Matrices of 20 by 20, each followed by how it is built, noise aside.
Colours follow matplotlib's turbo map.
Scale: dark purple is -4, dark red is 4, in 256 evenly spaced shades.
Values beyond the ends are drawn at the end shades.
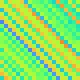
Toeplitz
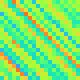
Toeplitz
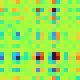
low rank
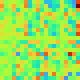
low rank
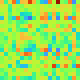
low rank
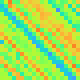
Toeplitz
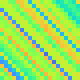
Toeplitz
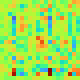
low rank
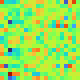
low rank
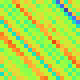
Toeplitz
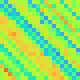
Toeplitz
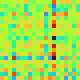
low rank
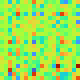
low rank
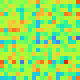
low rank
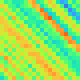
Toeplitz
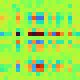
low rank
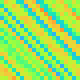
Toeplitz
